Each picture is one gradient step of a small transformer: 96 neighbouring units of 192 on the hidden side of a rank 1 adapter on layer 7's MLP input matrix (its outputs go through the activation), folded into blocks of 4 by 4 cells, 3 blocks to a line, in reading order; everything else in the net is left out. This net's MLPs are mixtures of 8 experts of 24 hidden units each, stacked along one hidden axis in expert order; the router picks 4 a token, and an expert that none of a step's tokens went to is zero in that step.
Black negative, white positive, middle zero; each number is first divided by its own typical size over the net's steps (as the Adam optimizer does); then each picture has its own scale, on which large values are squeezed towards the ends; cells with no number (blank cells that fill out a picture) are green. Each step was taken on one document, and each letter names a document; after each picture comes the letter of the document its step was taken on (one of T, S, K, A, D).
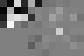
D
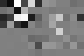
D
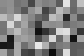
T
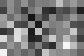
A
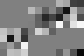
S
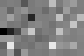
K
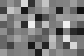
A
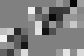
S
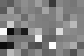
K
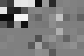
D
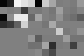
D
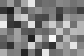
A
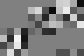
S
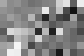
T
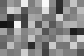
A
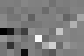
K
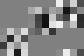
S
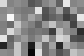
T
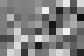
T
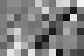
T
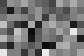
A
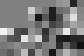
S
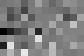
K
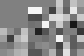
S
